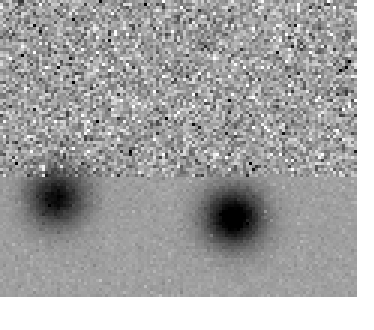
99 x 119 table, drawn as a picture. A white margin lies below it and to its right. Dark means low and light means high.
Two dips sink into the field. The halves do not mirror each other. A horizontal seam about 60% of the way down splits the table, and the bottom part is calmer.
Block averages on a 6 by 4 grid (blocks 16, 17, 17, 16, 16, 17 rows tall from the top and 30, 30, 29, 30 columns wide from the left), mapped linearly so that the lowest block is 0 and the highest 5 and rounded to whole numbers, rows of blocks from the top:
5555
5555
5555
2545
2505
5545
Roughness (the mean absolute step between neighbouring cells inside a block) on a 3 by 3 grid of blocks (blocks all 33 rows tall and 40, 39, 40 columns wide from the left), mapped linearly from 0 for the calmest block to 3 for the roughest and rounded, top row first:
3 3 3
2 2 2
0 0 0
